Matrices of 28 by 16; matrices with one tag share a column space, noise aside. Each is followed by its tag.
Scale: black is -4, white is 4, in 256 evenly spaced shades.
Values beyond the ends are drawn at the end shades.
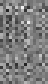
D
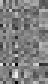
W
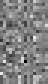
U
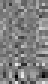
W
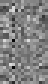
D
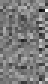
D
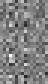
U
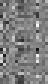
U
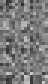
U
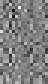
U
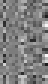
U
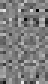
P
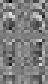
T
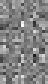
U
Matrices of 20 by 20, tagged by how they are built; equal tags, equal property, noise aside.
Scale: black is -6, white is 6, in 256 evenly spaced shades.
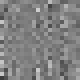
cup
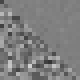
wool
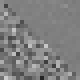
wool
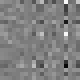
cup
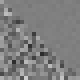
wool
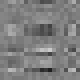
cup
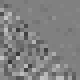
wool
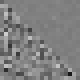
wool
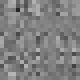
cup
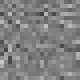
cup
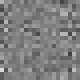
cup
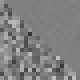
wool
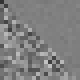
wool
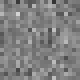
cup
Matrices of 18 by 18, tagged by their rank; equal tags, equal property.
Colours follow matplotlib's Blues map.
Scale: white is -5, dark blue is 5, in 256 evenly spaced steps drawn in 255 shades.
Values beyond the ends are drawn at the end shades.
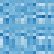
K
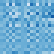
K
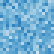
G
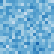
G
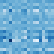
K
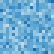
G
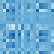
K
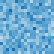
G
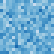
G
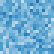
G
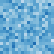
G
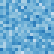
G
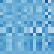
K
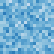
G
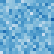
G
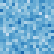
G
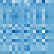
K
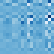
K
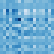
K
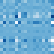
K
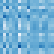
K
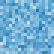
G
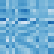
K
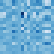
K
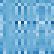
K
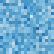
G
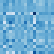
K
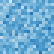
G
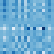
K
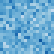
G
